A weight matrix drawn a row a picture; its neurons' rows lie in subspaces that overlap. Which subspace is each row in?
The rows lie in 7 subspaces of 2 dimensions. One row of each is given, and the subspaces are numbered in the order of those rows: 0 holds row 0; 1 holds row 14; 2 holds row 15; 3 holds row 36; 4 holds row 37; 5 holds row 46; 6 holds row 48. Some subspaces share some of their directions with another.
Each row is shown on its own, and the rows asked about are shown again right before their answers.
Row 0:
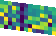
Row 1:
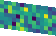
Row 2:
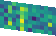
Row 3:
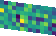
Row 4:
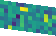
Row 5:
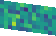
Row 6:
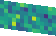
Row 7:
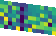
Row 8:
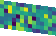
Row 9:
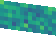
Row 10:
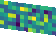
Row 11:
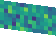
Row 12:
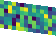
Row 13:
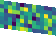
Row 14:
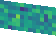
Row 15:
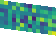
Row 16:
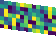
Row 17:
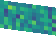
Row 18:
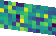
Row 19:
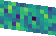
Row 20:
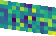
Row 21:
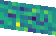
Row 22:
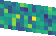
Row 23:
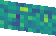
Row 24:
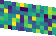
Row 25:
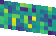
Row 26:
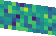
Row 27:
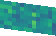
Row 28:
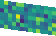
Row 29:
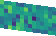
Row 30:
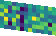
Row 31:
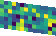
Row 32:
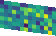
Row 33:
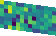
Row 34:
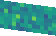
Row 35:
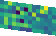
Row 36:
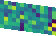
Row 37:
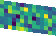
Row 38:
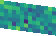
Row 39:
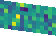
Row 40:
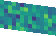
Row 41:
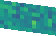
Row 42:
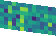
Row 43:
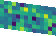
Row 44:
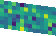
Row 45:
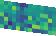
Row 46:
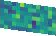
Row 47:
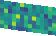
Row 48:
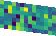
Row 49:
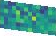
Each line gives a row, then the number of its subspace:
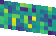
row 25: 2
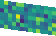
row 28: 2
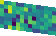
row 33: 6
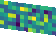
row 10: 1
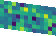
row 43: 3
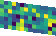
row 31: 3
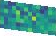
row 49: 4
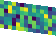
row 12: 4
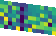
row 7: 0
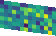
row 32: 6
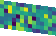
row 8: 6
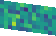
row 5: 4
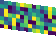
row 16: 3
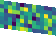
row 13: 4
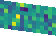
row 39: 1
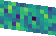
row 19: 4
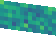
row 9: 6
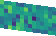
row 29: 6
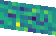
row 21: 1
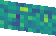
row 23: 1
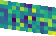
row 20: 2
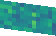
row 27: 5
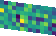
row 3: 2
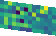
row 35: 4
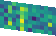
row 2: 0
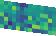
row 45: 0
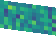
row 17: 3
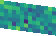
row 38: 6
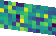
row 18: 2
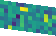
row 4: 1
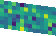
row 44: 3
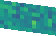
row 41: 5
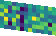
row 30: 0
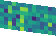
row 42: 0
